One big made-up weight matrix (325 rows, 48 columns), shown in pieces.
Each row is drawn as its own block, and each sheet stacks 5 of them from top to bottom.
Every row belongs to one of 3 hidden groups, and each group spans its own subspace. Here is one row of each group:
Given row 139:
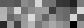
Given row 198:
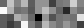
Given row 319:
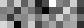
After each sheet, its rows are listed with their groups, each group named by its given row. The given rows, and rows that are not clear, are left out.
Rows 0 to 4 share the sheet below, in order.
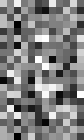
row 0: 319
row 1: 319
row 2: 319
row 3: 198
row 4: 319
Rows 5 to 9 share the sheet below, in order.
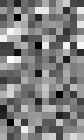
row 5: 319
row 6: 198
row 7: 198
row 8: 198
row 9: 139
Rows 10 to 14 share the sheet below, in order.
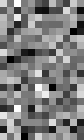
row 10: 319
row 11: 198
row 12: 198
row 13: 319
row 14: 139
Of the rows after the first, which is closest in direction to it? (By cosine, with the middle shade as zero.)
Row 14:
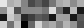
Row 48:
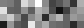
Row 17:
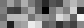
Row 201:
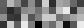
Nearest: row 17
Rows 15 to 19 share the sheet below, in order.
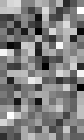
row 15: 198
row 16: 319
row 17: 198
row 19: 198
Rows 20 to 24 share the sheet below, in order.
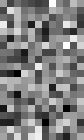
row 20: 139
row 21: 198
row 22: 319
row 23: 139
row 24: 198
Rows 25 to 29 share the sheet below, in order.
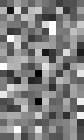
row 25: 139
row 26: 139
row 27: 198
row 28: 198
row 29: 319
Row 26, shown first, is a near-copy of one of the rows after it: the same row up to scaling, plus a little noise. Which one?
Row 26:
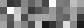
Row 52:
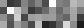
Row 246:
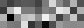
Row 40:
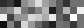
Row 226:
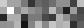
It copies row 52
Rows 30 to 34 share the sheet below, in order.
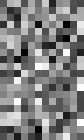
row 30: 139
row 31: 139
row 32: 319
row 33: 319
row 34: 198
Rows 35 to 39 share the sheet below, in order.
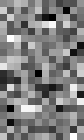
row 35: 139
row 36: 139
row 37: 198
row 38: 198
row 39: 139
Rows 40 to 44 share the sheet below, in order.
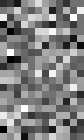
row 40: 139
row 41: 198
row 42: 198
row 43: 198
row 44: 139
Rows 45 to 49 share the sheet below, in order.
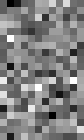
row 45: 198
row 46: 139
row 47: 139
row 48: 139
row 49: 198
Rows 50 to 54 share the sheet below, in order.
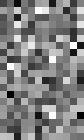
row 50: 319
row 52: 139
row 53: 139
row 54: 319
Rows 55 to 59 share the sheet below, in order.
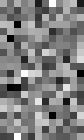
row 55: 319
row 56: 139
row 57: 319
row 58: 198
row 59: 319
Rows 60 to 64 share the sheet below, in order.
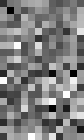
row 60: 139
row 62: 139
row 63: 139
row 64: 198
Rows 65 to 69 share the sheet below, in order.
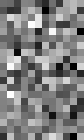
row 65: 198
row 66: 319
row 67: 198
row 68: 139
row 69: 139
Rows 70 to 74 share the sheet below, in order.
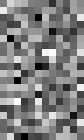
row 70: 198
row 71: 139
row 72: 319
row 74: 198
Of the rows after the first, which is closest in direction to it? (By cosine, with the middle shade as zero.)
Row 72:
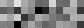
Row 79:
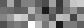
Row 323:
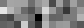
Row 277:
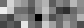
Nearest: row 79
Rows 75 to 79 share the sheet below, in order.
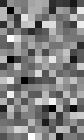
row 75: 139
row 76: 139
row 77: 198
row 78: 139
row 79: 198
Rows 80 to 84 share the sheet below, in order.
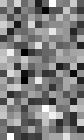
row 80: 319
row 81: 198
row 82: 139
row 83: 139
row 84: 198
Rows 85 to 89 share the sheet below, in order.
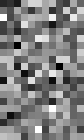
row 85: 139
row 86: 319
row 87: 139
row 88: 139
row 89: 198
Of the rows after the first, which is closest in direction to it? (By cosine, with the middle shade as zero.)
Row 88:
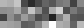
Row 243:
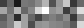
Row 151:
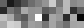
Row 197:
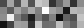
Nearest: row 243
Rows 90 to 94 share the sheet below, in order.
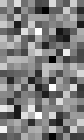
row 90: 319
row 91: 139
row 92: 198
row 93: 319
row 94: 139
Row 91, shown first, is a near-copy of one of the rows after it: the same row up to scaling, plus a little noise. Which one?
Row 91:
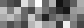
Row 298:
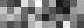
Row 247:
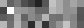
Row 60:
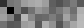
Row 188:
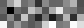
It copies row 298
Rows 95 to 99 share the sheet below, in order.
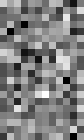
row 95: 198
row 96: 198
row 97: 139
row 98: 319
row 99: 139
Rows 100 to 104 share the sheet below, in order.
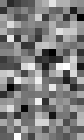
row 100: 198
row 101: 139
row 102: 198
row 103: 198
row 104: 319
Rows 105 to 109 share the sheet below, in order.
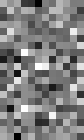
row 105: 139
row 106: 198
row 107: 319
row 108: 198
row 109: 319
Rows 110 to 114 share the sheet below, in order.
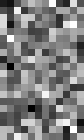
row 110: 139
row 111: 139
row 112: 139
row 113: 198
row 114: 198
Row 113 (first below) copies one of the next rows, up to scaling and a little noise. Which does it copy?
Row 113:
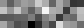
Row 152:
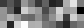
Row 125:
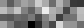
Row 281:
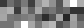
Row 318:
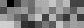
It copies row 125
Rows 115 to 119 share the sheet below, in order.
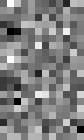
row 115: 198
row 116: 198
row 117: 198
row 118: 319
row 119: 198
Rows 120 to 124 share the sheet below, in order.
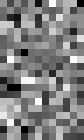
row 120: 319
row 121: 198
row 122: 198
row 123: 198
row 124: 139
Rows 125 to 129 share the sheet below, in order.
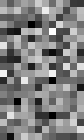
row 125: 198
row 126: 139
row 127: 139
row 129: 198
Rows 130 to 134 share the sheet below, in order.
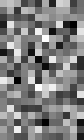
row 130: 139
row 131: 319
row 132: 319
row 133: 198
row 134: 319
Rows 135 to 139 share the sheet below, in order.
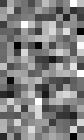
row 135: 198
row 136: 319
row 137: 198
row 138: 198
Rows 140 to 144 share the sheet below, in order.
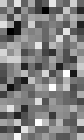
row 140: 319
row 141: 198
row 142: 198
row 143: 198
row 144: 319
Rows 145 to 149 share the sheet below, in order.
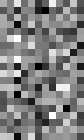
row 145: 319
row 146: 139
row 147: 319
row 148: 139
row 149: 319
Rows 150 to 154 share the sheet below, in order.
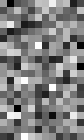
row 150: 198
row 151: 198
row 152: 198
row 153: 319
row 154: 198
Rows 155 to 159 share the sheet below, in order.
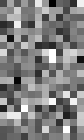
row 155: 319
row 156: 139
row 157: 319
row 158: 139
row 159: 198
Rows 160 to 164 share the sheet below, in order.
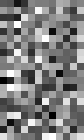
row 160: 319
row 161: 319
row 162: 319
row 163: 198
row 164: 139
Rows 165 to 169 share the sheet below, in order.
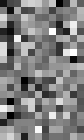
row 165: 139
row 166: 139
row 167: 198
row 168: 319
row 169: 198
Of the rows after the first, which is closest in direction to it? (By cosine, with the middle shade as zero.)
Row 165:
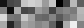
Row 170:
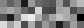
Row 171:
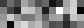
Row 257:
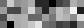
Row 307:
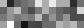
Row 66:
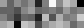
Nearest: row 171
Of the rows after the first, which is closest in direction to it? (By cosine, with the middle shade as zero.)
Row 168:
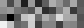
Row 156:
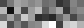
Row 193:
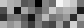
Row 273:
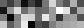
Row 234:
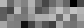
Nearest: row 273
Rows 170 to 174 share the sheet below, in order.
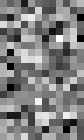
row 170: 319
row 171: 198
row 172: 139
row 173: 198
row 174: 198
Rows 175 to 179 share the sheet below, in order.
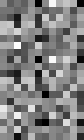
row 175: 319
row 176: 319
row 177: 319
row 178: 319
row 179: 319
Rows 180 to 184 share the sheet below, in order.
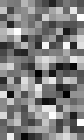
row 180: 198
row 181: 198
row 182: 198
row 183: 139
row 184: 198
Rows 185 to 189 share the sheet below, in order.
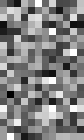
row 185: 139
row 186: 139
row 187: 139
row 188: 139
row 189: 198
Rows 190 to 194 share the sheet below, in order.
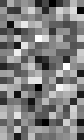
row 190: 198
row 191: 319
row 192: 198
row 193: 139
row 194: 319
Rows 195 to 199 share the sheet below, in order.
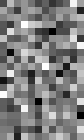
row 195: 198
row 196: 198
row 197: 319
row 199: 319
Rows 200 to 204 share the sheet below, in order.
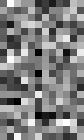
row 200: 198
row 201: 139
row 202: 198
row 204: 198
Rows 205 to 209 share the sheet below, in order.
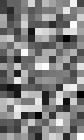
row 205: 139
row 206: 198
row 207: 319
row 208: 198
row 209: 139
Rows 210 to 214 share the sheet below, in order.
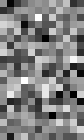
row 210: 198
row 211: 319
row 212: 198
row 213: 198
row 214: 198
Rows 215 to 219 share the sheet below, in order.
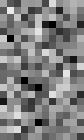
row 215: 139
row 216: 139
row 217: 198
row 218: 139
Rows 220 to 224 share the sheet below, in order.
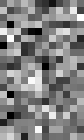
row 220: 198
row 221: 139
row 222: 198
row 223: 139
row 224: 198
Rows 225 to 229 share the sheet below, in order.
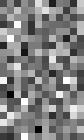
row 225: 319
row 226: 139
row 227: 139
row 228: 139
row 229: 198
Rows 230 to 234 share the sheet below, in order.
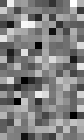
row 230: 198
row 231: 198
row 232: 198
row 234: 198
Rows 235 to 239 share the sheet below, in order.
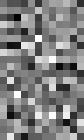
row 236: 319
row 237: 198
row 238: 139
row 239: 198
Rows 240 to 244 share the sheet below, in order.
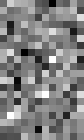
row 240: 198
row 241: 198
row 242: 319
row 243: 319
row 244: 198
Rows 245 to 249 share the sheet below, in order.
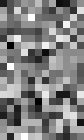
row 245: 139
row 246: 139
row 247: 139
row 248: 198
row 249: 198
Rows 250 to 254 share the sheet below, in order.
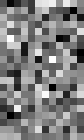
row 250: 198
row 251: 139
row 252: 319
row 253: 319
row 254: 198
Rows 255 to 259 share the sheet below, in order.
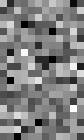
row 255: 198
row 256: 198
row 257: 198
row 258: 139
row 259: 319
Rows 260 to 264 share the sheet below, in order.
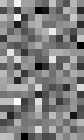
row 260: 319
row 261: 198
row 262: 319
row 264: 198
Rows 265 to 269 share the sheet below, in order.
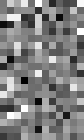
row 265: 319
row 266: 319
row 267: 198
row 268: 198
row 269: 198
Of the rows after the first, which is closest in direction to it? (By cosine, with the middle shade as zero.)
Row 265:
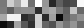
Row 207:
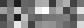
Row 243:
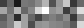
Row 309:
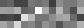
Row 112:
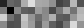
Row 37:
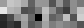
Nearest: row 37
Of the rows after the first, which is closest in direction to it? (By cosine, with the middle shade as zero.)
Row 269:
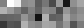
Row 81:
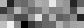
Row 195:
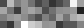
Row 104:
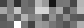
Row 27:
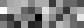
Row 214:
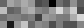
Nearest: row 27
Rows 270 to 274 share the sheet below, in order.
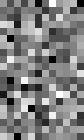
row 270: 319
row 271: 139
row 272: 198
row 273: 139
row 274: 319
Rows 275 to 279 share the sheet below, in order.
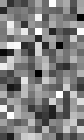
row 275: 198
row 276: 319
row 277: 198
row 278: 198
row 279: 198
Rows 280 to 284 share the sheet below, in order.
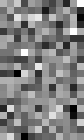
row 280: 319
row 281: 198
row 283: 139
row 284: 198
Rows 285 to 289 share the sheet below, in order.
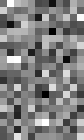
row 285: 198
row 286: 198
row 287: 198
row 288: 319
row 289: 319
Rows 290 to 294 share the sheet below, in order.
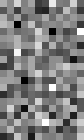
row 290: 319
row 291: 319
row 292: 198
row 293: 198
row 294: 319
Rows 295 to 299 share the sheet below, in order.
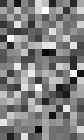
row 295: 319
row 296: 139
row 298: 139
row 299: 198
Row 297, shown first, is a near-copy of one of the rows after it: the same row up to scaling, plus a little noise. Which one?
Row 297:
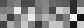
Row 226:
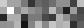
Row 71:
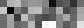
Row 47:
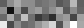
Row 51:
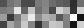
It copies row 51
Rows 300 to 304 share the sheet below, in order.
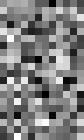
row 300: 198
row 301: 139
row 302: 139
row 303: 319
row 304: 319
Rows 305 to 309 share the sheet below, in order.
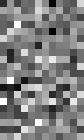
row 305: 319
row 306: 198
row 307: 198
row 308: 139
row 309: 319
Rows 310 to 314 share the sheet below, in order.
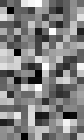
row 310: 139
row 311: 319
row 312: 198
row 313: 139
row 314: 198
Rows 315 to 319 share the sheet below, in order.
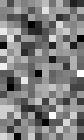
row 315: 198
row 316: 139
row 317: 198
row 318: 198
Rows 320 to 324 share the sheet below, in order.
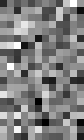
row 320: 198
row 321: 319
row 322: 139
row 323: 198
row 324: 319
